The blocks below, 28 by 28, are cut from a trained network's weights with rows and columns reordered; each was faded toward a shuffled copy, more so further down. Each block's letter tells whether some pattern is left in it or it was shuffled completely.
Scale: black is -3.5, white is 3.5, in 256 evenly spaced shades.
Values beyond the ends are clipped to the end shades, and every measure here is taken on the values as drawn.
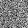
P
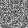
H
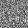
H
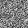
P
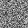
H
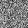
H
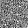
H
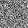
H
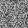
P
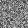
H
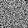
H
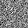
P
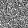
P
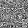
H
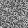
H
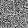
P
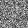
P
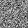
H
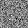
H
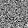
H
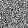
P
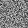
P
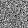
P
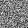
P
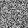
H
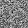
P
